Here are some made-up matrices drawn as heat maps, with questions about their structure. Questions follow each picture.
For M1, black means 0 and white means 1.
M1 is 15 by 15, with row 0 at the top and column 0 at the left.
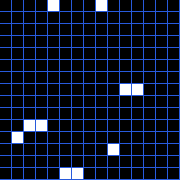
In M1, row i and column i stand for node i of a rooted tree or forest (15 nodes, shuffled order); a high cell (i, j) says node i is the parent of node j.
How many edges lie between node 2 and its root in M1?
2
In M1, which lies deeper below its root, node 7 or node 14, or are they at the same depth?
the same depth
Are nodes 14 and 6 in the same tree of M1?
yes
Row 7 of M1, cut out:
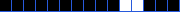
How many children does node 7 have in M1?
2
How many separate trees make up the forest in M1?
5
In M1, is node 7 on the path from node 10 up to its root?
yes
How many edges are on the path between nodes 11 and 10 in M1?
2
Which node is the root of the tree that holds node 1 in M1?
7
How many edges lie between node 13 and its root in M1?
0
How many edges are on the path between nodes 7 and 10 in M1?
1
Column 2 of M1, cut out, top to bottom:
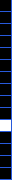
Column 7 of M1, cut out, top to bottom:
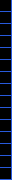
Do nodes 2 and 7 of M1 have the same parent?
no
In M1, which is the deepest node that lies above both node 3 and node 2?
10
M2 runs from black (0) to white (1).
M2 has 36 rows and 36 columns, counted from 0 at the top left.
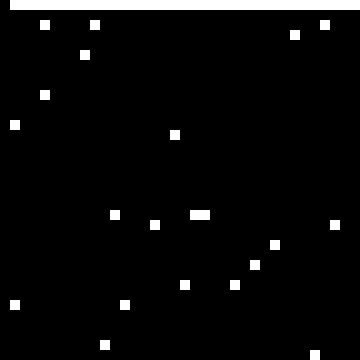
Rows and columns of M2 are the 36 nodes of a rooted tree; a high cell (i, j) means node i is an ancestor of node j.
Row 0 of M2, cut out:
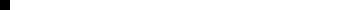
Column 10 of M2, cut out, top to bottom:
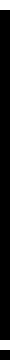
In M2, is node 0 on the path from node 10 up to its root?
yes
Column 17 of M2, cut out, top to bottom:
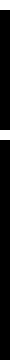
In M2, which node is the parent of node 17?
13
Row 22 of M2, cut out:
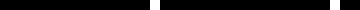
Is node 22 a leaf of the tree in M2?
no
